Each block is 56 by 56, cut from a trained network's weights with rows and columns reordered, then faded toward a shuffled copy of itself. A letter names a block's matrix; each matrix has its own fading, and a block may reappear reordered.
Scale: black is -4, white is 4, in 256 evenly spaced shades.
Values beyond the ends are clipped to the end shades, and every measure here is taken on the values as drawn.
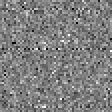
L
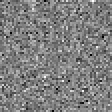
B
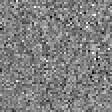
B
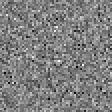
B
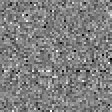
L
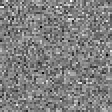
B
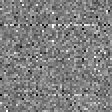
L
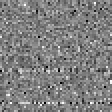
L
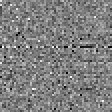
L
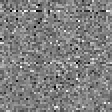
L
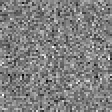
B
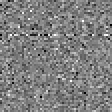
L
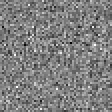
B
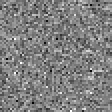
B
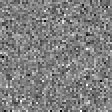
B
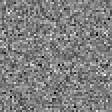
B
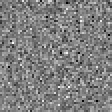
B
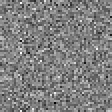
B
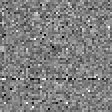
L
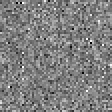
B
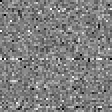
L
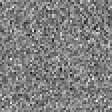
B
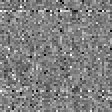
L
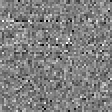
L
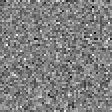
B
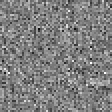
B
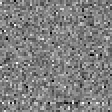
L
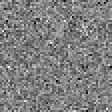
B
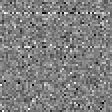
L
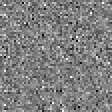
B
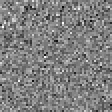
B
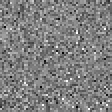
B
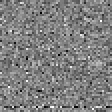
L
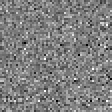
B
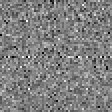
L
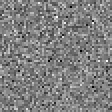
B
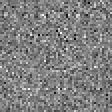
B
